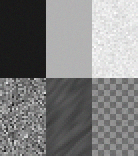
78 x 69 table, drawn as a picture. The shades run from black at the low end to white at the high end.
The table splits into 2 rows of 3 panels. Panel 1,1: very low, flat. Panel 1,2: high, flat. Panel 1,3: very high, fine-grained, faint in contrast. Panel 2,1: middling, fine-grained, strong in contrast. Panel 2,2: low, slanting up to the right, faint in contrast. Panel 2,3: middling, checkered.
